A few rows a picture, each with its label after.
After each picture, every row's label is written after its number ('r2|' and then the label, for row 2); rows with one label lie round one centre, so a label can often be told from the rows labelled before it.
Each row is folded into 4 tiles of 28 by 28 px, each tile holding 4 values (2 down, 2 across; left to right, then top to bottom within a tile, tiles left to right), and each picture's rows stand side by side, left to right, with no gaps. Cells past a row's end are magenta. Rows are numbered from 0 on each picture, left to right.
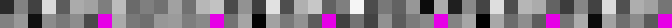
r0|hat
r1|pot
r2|hat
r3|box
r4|hat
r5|hat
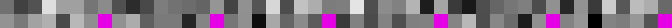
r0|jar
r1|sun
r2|hat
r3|box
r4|sun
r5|hat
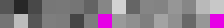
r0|sun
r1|pot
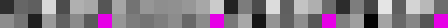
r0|hat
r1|pot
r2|hat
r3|hat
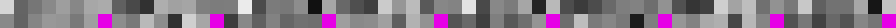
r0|pot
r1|jar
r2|box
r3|jar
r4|box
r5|sun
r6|jar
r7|box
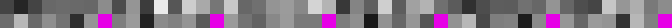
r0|sun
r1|hat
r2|pot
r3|hat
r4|sun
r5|jar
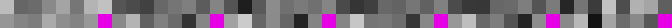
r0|pot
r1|sun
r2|sun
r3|sun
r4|sun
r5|hat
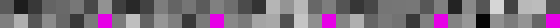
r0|sun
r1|sun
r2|jar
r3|sun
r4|hat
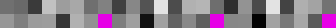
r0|jar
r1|hat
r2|hat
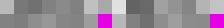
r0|pot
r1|pot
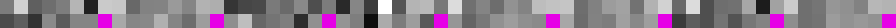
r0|box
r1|pot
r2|sun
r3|hat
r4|pot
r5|pot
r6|box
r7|pot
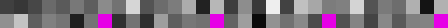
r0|sun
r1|box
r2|hat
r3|box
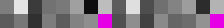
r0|box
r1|box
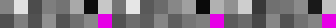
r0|box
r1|box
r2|box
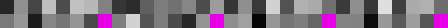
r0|hat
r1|sun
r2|hat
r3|hat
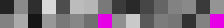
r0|hat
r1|sun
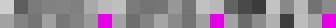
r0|pot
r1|pot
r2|jar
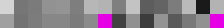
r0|pot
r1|box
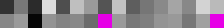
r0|hat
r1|pot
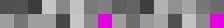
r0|jar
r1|jar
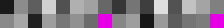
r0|hat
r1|hat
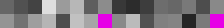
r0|jar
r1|sun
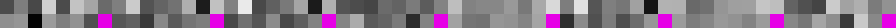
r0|hat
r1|box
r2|box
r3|sun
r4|pot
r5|box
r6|pot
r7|jar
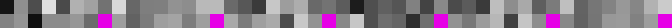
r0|hat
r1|pot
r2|jar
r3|sun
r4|jar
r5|pot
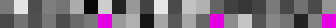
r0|box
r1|hat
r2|sun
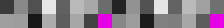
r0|hat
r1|hat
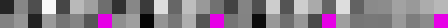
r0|hat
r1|hat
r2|hat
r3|pot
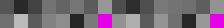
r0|sun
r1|sun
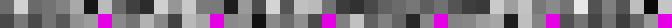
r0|box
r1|jar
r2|hat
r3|sun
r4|jar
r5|box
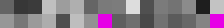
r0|jar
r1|box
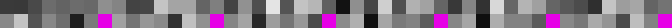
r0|sun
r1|jar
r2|hat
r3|hat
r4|hat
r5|jar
